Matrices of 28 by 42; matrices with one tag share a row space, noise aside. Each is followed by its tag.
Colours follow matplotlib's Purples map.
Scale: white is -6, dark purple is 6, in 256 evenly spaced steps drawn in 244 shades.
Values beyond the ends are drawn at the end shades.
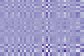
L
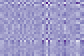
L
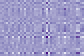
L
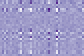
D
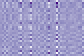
D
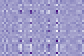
D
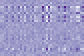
L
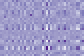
L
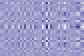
L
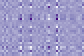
D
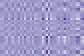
L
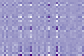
D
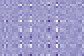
D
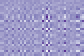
L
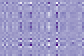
D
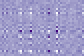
D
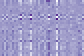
D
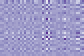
L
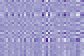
L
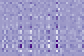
D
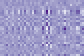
L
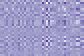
L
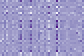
D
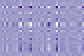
D
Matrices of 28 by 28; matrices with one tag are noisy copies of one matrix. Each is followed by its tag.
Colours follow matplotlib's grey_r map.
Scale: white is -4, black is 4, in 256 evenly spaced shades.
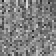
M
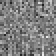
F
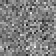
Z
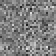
Z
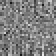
F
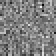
F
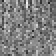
M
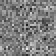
Z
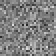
Z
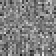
F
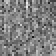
M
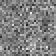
Z
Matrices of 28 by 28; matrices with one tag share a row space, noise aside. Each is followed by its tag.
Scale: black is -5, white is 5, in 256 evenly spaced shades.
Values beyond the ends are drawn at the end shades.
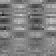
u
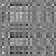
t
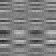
u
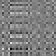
t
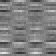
u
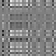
t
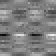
u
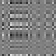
t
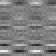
u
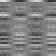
u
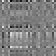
t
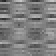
u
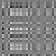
t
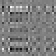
t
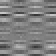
u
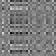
t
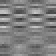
u
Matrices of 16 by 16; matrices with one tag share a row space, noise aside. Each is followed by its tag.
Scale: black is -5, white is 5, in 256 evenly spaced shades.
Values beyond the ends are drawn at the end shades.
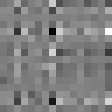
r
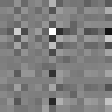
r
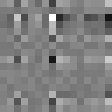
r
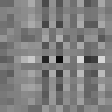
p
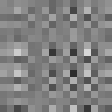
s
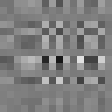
p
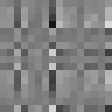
r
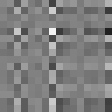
r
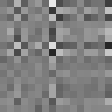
r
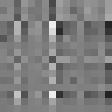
r
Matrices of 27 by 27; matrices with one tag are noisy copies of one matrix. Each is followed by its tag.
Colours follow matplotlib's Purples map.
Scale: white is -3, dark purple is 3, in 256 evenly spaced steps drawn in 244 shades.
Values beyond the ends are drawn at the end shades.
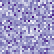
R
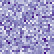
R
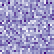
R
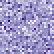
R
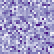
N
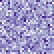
R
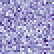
R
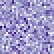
N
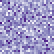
R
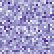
R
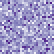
R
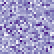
N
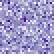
R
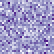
R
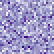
R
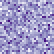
R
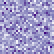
N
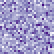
N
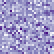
N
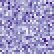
R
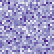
R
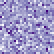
N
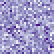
N
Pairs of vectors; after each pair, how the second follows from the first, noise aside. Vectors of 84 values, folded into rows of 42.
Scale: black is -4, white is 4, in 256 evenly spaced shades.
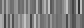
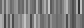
copied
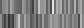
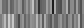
negated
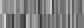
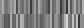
shuffled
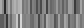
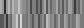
copied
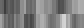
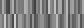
shuffled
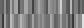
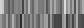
shuffled
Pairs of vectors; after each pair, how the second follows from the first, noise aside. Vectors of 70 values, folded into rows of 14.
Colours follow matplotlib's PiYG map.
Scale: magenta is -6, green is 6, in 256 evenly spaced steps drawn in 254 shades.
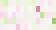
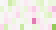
shuffled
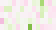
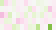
shuffled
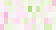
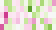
scaled up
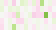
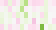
shuffled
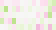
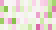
scaled up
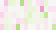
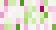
scaled up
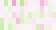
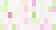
shuffled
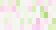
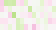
shuffled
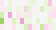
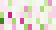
scaled up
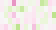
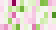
scaled up
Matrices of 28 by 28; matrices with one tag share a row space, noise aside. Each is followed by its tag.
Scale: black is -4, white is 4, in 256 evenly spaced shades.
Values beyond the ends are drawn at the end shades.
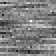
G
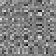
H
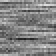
G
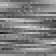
G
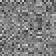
H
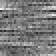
G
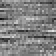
G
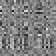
H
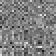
H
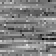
G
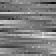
G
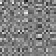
H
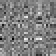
H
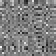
H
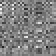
H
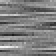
G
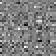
H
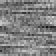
G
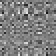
H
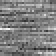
G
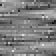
G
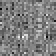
H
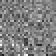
H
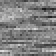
G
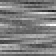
G
